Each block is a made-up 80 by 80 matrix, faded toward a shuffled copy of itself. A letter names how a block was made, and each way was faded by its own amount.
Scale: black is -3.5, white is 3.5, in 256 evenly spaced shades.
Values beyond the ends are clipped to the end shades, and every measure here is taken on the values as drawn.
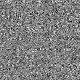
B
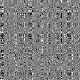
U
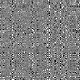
U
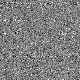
B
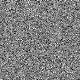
B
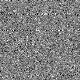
B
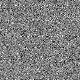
B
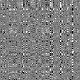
U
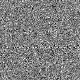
B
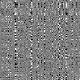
U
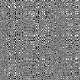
U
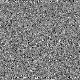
B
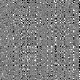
U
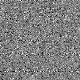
B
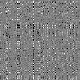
U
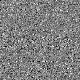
B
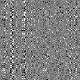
U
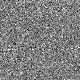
B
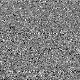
B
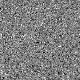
B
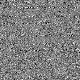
B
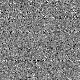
B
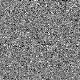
B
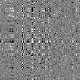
U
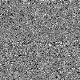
B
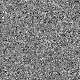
B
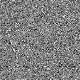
B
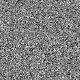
B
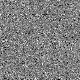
B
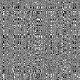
U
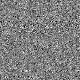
B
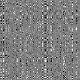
U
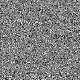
B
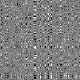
U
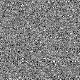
B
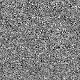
B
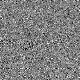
B
